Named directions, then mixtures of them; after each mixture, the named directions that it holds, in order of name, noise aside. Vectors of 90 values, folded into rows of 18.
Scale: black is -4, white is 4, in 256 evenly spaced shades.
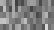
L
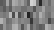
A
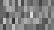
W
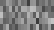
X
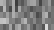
L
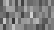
W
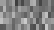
L, X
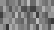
X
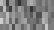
L, W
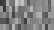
A, L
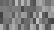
L, X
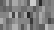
A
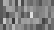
W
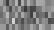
W, X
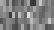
A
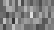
W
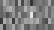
A, W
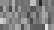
A, L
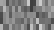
A, X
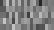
A, W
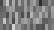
A, W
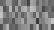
X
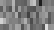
A, L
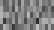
W, X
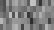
A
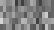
L, X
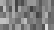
L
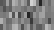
A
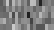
A, W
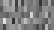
L, W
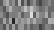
W, X
